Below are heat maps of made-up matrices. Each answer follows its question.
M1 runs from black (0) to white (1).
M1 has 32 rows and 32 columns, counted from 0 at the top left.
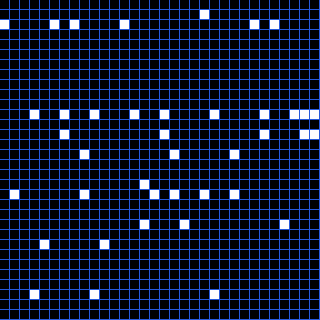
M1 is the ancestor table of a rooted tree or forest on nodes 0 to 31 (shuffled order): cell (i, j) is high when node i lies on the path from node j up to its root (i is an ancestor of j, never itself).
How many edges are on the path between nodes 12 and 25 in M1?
2
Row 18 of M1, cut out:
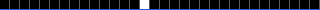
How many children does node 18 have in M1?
1
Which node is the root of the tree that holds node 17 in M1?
19
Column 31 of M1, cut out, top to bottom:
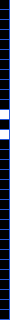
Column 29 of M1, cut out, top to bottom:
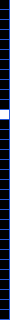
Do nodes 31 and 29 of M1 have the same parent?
no
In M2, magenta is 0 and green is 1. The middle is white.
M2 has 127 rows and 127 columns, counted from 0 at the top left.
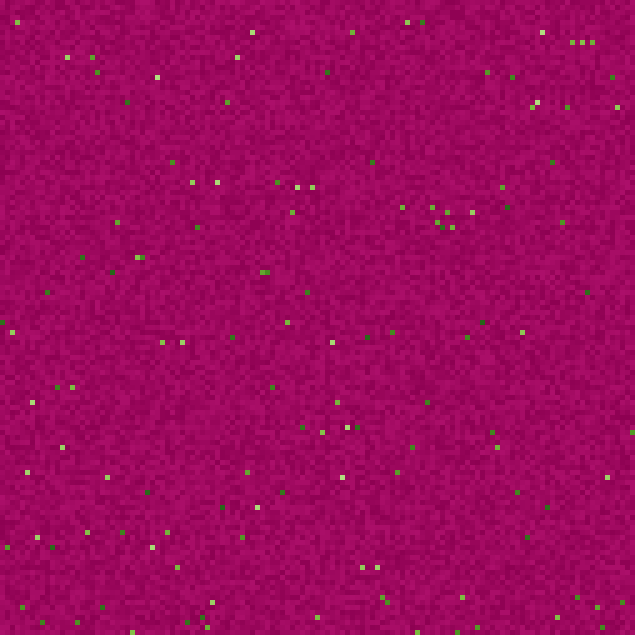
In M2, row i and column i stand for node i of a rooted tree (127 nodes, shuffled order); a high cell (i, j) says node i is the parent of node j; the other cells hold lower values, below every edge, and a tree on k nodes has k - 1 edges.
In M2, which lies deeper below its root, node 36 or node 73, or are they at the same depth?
node 73
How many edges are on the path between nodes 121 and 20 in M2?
1
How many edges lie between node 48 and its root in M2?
5
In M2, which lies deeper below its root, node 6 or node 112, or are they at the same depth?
node 112
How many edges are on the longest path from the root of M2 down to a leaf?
5
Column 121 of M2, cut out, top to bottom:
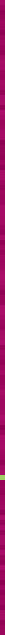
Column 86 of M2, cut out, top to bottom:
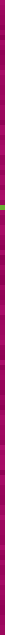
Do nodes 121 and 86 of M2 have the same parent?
no
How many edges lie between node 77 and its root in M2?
2
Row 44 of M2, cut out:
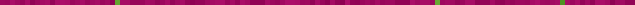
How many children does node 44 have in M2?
3
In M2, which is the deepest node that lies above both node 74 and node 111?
95
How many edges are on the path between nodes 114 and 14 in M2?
5
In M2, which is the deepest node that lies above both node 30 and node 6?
41
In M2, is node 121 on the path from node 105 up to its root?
yes
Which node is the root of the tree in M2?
125
